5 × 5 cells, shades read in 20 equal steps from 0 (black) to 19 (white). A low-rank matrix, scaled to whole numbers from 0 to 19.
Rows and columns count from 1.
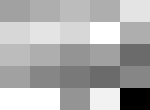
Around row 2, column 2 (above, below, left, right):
13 13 16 16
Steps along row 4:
down down down up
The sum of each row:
69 81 58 49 67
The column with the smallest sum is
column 5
